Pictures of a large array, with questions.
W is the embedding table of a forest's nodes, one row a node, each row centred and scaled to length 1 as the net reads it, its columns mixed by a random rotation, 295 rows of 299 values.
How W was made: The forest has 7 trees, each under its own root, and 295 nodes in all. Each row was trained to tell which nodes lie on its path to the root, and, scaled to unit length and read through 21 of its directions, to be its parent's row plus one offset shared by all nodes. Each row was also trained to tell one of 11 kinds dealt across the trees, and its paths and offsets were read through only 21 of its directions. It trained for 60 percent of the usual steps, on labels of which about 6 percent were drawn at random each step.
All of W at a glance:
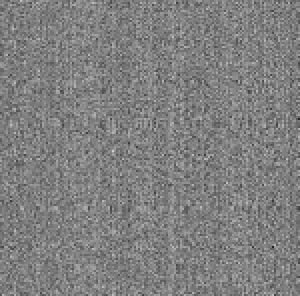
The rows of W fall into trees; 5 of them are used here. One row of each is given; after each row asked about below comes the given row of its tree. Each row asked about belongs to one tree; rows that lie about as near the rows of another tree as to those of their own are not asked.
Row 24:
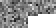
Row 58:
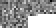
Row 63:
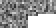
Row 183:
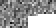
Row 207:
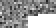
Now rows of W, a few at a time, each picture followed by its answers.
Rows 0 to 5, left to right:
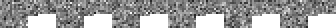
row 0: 63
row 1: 183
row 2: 63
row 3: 63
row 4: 58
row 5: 58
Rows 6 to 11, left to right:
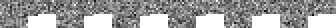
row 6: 183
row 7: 63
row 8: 63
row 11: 207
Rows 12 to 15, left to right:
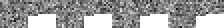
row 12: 24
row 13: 24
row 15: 183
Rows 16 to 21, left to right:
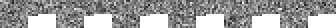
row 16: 207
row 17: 58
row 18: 63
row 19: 183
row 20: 24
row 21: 207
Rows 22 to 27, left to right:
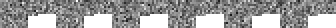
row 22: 63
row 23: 183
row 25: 183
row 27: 24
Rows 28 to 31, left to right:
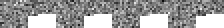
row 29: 24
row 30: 58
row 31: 24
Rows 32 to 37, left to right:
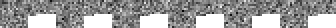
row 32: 58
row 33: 207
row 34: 63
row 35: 183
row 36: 207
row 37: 63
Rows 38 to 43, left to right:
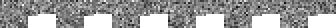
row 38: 24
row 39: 207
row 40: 58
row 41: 58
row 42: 63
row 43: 58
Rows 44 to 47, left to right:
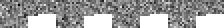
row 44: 183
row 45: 207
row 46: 63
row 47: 207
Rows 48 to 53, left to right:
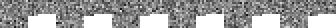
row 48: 183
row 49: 207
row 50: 207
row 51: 24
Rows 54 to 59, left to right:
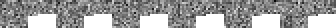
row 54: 63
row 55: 24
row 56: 58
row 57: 183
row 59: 24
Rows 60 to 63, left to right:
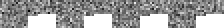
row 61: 207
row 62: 207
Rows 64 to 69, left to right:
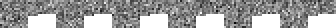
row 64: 63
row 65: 24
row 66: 183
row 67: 58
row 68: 183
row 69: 58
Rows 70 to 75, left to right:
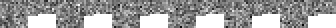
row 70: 207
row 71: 183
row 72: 63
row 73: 183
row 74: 24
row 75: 207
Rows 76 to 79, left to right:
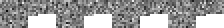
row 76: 63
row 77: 63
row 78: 183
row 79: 183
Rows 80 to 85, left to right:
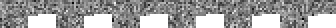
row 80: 58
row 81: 24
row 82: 58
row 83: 207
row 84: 24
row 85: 58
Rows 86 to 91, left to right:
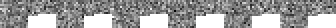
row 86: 58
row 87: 24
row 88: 183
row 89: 63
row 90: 207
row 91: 183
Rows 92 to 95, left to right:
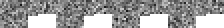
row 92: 63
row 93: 183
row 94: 63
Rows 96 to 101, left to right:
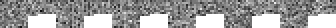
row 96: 207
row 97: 183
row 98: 63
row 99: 207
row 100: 63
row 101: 183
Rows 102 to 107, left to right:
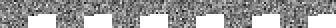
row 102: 207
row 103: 207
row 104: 183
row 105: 58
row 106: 58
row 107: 183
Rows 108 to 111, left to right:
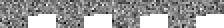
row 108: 207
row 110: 58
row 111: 58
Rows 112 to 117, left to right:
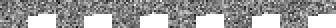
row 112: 207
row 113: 63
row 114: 207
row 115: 63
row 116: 183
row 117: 207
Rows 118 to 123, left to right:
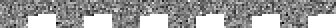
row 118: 183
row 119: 207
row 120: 58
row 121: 183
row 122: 183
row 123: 207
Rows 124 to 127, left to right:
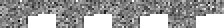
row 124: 183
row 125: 183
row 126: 183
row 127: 207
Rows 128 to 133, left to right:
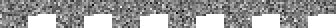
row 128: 63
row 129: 63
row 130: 183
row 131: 183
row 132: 24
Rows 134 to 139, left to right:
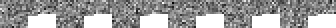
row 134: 183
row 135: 24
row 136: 58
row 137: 58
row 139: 183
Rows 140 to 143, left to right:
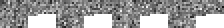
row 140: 183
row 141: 58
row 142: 207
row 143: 24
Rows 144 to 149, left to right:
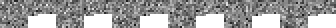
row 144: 207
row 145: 24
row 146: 207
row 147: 63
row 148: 58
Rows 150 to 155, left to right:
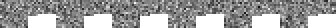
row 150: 63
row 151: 183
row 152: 63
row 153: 24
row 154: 63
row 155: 207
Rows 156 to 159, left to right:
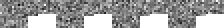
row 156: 183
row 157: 63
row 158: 24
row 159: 207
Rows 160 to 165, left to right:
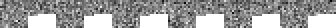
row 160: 58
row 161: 58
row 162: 183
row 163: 58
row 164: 58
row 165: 58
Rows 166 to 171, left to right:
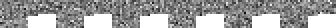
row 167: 58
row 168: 207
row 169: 207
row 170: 63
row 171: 207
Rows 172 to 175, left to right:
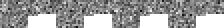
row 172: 24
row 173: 183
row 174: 58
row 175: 63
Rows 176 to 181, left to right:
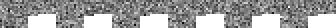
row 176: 183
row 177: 207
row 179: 63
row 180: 63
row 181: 183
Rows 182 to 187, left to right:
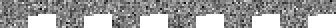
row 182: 207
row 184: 24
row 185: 63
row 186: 63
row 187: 58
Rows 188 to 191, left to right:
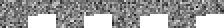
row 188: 63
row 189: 58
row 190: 207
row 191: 63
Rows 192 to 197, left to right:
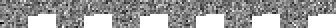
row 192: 207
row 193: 24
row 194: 207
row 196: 24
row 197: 24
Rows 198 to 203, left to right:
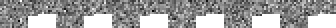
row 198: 183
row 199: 207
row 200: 207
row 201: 207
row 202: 207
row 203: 207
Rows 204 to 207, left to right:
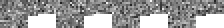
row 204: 207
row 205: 58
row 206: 183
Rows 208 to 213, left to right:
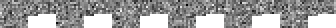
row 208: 183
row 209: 207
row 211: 183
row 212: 24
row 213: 63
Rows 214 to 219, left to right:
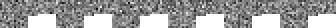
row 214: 24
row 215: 58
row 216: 207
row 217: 183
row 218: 63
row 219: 63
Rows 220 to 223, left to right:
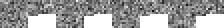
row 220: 207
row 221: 183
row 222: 207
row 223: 183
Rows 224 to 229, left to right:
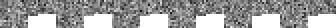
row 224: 207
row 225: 207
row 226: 24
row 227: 24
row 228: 63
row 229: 58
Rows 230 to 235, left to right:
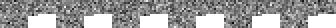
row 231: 63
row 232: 207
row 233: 207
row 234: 183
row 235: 207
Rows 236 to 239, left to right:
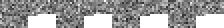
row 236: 63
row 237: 207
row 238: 63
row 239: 63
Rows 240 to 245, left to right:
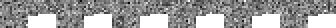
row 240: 58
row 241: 63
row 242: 24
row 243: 183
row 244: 183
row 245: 183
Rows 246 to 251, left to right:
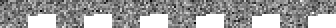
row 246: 207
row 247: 207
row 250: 24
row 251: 63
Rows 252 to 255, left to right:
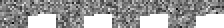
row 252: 183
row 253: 207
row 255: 183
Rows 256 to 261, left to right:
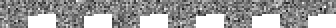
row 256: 183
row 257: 63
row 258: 207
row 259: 24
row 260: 63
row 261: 58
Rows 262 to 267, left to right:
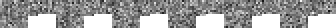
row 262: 207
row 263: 207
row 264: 24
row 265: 63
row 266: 63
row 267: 183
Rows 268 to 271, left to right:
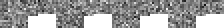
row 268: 207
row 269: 63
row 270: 24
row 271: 63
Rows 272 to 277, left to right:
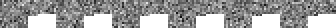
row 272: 24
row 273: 207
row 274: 63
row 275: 183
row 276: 24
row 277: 63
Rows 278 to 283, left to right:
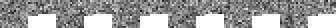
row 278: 207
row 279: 63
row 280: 58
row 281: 63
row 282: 58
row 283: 207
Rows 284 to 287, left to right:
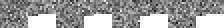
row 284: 207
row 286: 207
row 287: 207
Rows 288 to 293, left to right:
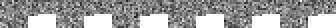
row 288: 63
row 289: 207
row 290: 58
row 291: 207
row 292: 183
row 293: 183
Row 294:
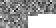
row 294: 63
